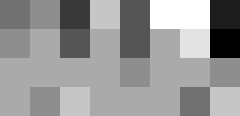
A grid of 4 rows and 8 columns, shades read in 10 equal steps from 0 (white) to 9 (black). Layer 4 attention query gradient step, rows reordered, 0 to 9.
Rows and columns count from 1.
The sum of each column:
15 14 18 11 19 9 9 23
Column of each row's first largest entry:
8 8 5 7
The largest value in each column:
5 4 7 3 6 3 5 9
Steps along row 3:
same same same up down same up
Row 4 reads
3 4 2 3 3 3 5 2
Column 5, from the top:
6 6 4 3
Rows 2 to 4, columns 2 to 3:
3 6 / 3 3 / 4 2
